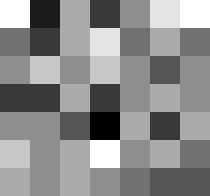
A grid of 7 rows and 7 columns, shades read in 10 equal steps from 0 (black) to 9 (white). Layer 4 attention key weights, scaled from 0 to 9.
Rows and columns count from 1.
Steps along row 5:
same down down up down up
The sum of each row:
40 34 37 28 27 42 32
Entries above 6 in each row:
3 1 2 0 0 2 0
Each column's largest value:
9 7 6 9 6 8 9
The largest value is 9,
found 3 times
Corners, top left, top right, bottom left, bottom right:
9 9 6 3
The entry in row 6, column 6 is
6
